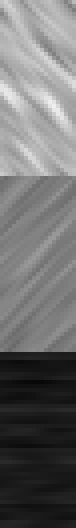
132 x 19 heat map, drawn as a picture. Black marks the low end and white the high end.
It is made of 3 by 1 panels. Panel 1,1: high, slanting down to the right. Panel 2,1: middling, slanting up to the right, faint in contrast. Panel 3,1: very low, streaked across, faint in contrast.
